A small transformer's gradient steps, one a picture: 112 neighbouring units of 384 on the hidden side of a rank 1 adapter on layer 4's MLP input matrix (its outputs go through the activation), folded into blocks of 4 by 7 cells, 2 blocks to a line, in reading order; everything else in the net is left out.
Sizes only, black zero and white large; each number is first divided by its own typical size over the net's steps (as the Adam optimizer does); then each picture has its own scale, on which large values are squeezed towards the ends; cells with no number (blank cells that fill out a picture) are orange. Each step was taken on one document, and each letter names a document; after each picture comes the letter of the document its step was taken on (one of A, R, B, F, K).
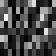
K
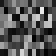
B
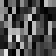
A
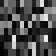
B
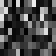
K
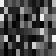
K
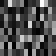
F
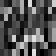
B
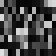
A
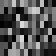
F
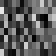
B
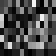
K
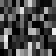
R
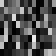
R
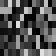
R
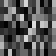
B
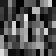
A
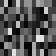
F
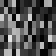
A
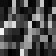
F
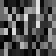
A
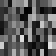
B
